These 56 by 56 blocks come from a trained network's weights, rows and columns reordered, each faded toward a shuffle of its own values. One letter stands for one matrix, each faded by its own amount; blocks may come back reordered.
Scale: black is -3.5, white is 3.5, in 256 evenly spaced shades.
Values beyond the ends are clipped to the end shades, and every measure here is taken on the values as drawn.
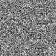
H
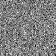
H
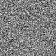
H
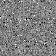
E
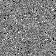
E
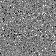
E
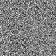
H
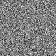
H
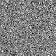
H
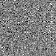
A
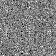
E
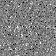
E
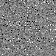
E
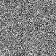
H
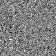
H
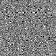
A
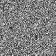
H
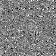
A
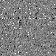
A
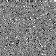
E
